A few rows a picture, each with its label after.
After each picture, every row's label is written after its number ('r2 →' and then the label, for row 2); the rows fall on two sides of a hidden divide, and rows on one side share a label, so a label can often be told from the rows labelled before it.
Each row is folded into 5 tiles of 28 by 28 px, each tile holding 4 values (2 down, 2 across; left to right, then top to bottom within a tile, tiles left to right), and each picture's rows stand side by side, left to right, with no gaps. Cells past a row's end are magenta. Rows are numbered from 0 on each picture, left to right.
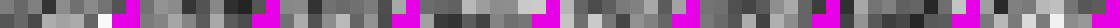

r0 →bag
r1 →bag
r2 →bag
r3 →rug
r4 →bag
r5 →bag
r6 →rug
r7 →bag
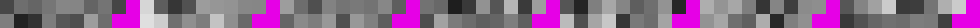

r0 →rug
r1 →bag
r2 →bag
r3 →bag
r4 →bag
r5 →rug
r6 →rug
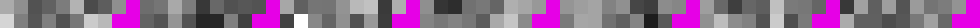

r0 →bag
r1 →rug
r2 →bag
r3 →bag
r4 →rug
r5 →bag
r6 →rug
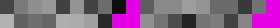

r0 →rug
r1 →rug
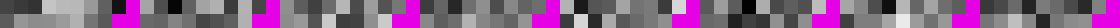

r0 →bag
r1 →bag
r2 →bag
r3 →bag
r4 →bag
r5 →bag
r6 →bag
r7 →bag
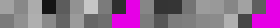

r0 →bag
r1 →bag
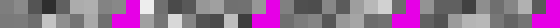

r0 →bag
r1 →bag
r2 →bag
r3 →bag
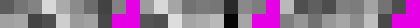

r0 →rug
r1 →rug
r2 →bag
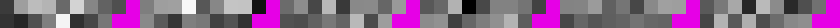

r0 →rug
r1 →rug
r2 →rug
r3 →bag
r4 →rug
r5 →bag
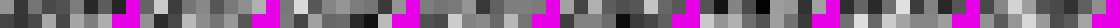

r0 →bag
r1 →rug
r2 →rug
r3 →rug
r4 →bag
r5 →bag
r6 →bag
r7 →rug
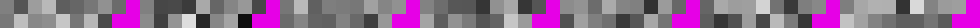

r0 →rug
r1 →bag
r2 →rug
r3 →bag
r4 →rug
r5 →rug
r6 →rug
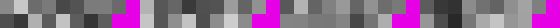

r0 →rug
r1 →bag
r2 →rug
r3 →bag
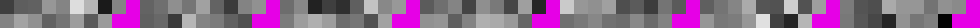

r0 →bag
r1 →rug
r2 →bag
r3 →bag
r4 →rug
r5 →rug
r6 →rug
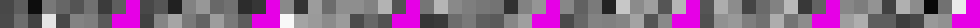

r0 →bag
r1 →bag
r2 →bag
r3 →rug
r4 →bag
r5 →bag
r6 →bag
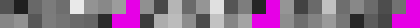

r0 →bag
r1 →bag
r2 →rug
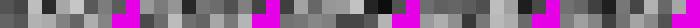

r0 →bag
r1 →bag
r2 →rug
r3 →bag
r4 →bag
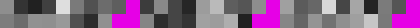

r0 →bag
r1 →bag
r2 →rug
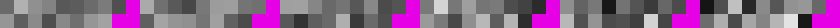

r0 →rug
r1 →bag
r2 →rug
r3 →rug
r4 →bag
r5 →bag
